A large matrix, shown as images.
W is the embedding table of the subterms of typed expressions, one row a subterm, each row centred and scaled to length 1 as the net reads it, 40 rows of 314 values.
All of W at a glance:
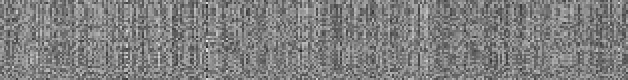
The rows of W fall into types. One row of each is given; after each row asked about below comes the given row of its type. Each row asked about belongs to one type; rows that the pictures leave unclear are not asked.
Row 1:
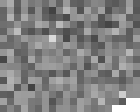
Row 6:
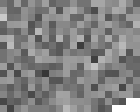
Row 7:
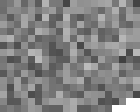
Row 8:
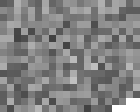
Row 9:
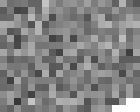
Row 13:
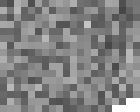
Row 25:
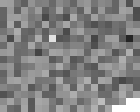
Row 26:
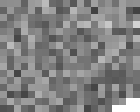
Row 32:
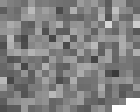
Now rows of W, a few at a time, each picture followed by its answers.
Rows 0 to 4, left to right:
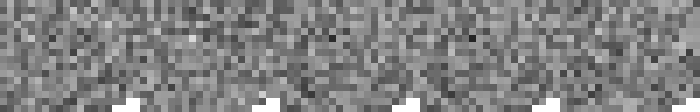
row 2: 8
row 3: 8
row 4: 6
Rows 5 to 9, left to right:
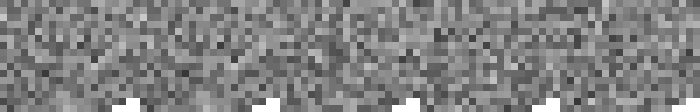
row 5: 6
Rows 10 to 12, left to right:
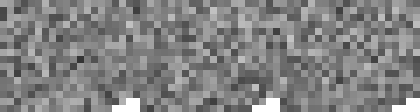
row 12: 32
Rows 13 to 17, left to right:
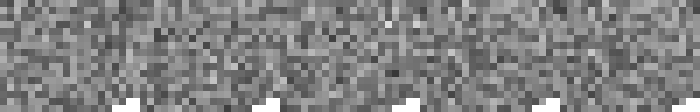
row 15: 32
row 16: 7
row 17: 7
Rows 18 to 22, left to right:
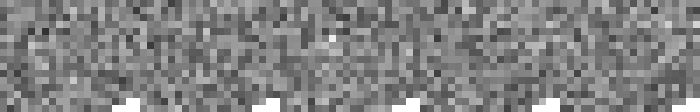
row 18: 8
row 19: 7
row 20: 32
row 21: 26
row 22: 26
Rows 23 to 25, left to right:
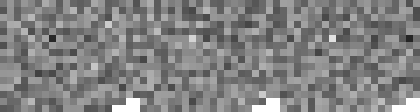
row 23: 1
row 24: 1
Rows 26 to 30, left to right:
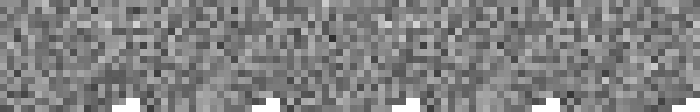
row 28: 9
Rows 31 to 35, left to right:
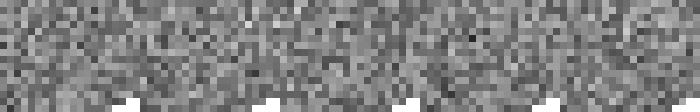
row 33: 13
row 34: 8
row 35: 7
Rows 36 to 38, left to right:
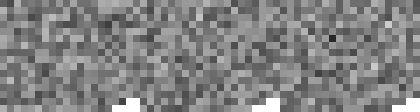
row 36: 6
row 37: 9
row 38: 1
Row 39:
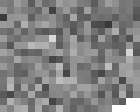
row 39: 13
